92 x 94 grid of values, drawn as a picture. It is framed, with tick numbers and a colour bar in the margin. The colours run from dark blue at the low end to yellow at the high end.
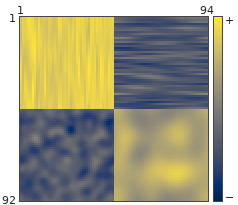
The table splits into 2 rows of 2 panels. Panel 1,1: very high, streaked downward, faint in contrast. Panel 1,2: low, streaked across. Panel 2,1: low, blotchy. Panel 2,2: high, smooth.
